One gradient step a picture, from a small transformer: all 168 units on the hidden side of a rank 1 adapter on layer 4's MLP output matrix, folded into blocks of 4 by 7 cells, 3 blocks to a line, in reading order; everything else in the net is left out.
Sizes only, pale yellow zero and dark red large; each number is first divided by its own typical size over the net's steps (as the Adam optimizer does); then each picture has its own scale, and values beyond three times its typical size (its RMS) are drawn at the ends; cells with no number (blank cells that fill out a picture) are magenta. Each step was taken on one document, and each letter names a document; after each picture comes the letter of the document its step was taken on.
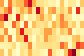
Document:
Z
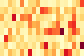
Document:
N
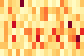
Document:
N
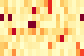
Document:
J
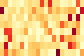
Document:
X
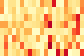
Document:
X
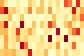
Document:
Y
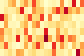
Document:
Z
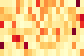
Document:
Y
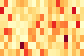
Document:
X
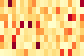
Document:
N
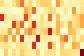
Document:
J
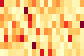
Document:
N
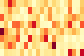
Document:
J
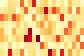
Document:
Z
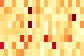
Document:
J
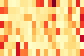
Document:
X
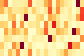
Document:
Y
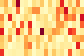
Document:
J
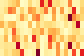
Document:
X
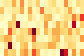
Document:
X
